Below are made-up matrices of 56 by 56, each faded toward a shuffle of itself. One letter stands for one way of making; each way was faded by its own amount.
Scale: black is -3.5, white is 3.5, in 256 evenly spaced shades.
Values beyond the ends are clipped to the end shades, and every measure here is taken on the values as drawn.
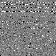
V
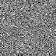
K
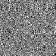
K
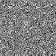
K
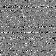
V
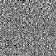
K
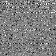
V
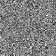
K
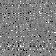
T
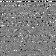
V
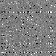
T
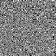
K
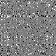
T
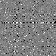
T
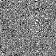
K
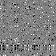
T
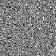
K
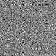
K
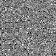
K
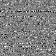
V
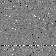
V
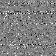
V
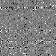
T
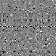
T
